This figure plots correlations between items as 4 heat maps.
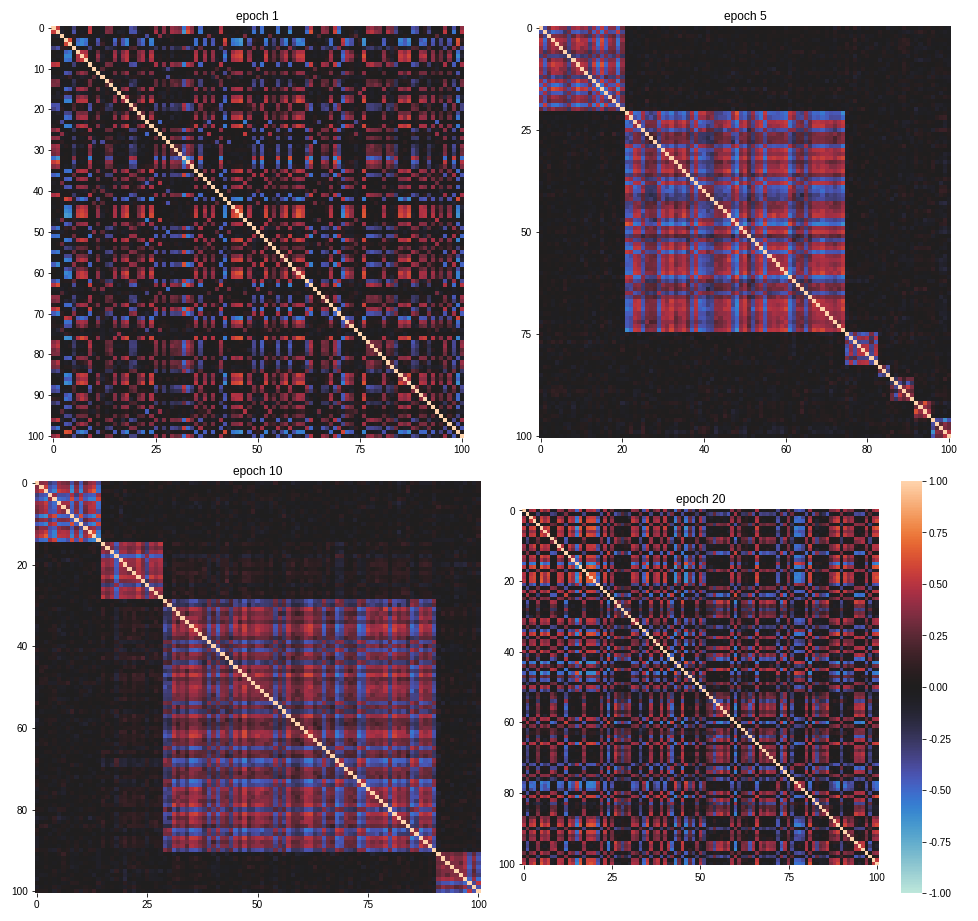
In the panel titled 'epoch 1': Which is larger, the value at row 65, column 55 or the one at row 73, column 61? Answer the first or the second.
the second
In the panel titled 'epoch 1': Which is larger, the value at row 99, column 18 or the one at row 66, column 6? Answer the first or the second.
the second
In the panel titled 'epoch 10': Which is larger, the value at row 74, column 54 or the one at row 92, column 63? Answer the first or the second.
the first
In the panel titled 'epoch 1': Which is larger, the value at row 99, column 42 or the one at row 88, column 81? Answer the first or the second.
the first
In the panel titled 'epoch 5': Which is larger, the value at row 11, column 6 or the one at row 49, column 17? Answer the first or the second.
the first
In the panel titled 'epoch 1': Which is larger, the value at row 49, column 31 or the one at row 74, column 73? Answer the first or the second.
the second
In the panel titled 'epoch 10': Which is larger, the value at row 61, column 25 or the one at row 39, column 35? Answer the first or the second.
the first
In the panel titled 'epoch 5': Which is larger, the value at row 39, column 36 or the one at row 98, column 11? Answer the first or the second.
the second
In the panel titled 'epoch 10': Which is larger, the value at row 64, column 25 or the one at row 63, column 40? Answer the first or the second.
the second
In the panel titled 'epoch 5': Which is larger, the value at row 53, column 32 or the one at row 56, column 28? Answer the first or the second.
the first
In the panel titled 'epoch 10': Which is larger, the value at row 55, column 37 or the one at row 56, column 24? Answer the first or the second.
the first
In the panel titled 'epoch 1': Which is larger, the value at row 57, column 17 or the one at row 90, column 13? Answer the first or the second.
the first
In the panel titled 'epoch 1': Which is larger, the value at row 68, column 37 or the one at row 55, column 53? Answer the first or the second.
the first
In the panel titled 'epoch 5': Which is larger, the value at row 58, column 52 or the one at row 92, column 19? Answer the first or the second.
the second
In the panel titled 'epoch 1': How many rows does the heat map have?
101
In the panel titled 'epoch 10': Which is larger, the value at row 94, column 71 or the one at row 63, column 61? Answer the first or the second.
the second
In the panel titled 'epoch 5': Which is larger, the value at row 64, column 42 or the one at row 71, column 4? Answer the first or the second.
the second
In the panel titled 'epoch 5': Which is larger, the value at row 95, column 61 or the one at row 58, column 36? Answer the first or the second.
the second
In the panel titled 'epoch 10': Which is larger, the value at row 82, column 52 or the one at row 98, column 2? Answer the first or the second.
the first
